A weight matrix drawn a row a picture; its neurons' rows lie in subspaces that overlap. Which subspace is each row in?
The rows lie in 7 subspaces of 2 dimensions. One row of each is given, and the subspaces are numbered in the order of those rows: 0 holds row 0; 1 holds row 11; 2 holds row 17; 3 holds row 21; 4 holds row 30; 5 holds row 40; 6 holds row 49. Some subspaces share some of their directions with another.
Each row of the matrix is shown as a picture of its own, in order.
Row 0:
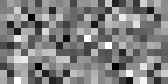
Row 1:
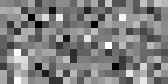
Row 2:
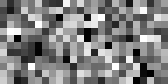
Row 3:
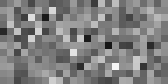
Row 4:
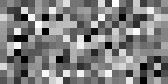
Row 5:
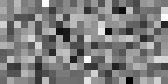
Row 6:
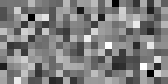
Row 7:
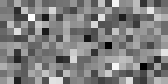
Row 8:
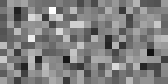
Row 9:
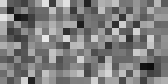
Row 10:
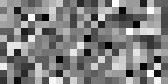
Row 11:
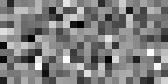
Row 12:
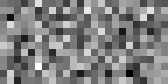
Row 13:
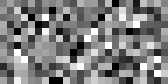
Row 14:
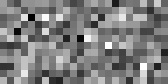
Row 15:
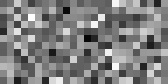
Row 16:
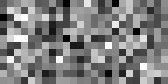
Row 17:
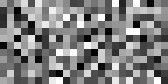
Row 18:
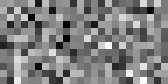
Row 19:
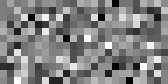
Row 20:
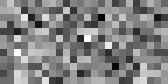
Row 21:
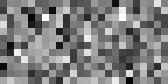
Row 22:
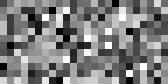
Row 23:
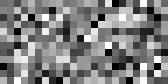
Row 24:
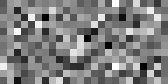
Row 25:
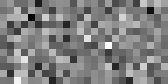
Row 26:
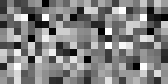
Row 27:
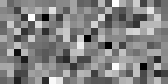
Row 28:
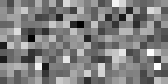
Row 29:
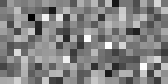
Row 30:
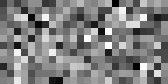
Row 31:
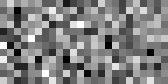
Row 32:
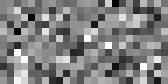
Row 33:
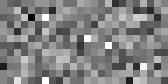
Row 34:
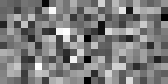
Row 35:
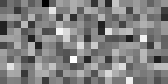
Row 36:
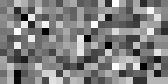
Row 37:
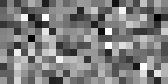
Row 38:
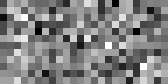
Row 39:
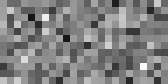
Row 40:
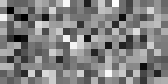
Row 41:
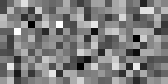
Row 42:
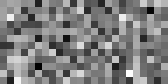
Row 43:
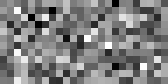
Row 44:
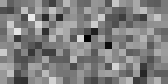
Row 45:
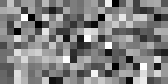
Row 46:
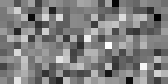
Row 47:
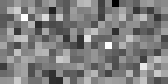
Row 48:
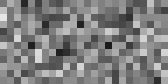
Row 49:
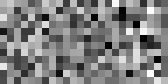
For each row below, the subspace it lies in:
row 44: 6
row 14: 2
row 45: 6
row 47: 5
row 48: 2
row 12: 0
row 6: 6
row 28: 1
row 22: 3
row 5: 4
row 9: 5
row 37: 4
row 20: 6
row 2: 6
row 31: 1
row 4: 5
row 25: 0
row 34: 4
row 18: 0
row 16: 5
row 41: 3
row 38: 5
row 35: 4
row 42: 0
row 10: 6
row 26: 4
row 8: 1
